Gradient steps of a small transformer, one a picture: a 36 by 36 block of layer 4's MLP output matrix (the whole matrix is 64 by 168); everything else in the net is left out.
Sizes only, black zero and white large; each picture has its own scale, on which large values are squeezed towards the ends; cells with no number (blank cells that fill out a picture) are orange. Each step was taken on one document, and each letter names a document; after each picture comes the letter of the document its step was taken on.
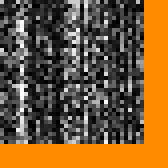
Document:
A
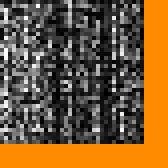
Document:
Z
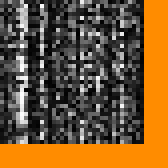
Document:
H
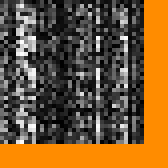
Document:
Z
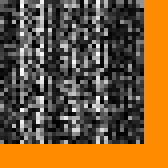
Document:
A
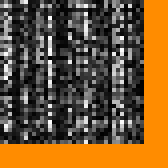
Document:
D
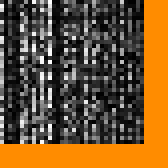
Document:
A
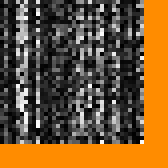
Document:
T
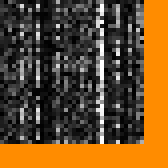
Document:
T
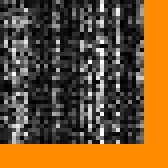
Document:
T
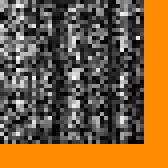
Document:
Z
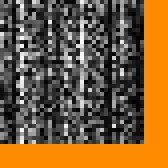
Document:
Z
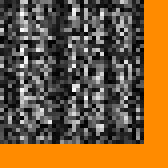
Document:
D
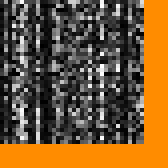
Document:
T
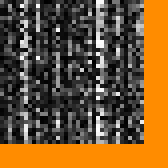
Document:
T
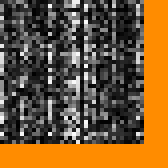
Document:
A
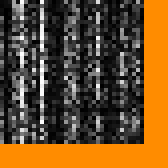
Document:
Z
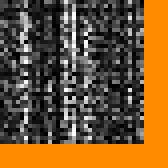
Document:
A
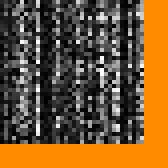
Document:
T
